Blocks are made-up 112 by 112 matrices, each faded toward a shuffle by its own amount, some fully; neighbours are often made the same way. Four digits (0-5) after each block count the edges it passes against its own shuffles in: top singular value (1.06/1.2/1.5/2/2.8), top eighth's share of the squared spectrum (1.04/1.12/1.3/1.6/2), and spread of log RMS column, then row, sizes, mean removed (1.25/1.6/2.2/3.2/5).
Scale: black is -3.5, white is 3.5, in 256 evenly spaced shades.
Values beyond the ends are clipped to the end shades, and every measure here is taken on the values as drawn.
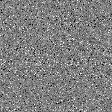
3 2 0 2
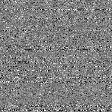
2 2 0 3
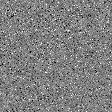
0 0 0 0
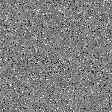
0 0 0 1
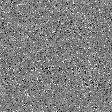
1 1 0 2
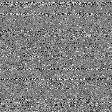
2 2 0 4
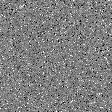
0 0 0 0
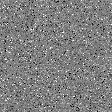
0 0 0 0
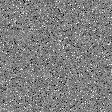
0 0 0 0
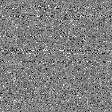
2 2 0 3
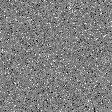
0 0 0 0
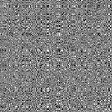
5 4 3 3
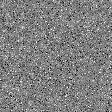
1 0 0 0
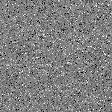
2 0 0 0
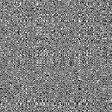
5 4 3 3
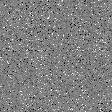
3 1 0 0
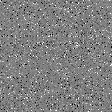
3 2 0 1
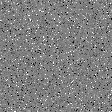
2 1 0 0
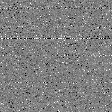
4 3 0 2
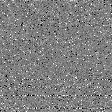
3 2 0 2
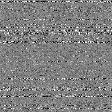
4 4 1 4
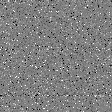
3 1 0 0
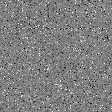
3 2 0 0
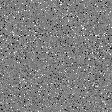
3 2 0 1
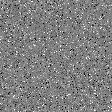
2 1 0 0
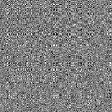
5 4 3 3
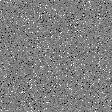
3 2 1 0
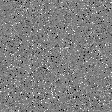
2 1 0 0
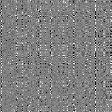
5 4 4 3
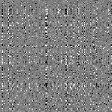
5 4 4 3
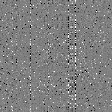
4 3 2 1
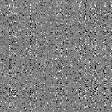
4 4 3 2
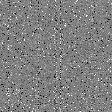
3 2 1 1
